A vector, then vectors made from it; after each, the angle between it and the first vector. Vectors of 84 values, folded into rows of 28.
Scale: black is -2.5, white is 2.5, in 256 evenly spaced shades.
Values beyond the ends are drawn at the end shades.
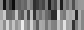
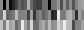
nearly parallel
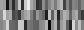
orthogonal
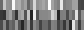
nearly opposite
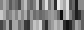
orthogonal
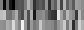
nearly parallel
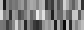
orthogonal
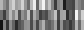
partly opposed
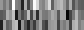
partly opposed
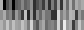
nearly parallel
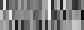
orthogonal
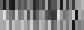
nearly parallel
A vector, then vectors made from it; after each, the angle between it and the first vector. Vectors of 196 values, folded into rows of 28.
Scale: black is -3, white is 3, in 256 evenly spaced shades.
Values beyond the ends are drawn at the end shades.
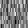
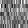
partly aligned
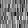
partly opposed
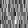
nearly opposite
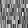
orthogonal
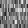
partly opposed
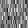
partly aligned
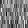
orthogonal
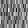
partly aligned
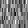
nearly opposite
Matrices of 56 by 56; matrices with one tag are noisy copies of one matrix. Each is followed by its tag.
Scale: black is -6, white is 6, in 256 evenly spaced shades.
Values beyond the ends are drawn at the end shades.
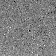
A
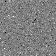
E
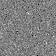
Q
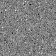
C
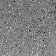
A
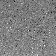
A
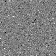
E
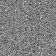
C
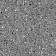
C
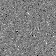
Q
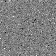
E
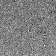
A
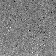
A
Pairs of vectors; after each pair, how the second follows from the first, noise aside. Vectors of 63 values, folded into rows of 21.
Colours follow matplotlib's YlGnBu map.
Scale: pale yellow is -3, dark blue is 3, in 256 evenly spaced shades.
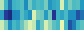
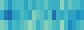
shrunk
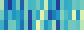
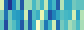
copied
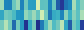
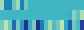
partly zeroed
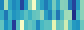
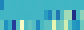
partly zeroed
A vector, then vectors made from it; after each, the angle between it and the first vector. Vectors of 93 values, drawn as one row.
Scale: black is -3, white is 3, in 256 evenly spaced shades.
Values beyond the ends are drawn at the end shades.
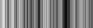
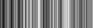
nearly opposite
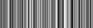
partly opposed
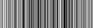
partly aligned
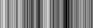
nearly parallel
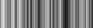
nearly parallel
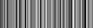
orthogonal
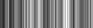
nearly opposite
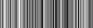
partly aligned
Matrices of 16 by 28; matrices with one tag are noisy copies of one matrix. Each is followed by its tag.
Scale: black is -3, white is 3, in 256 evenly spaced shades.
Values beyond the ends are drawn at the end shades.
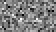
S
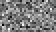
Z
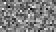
S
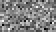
Z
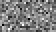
Z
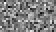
S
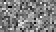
S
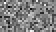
S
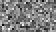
Z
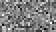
Z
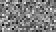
Z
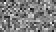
S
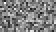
S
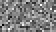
Z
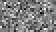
S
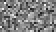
S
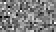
S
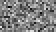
S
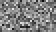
Z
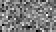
Z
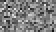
S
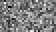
S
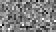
Z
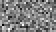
Z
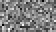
Z
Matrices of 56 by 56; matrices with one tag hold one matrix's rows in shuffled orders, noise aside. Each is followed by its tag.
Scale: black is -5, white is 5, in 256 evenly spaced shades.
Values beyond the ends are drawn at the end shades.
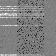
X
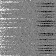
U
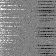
U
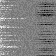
U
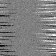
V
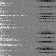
U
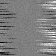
V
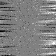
V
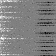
U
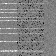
X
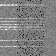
X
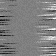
V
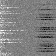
U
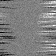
V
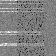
X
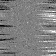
V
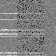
X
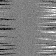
V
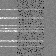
X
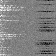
U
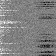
U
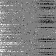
U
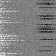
U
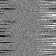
V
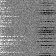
U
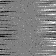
V
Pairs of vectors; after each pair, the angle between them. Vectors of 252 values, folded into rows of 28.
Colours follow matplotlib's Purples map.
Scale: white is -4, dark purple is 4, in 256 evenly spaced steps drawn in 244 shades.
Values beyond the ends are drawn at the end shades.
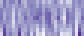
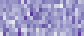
partly aligned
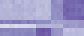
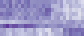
nearly opposite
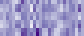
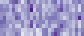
nearly opposite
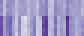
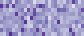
orthogonal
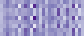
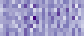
nearly parallel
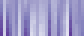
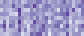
partly opposed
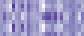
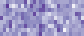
partly opposed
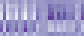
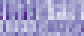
nearly opposite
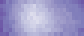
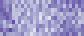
partly aligned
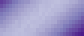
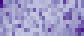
partly aligned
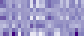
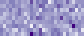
partly opposed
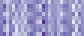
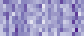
nearly opposite
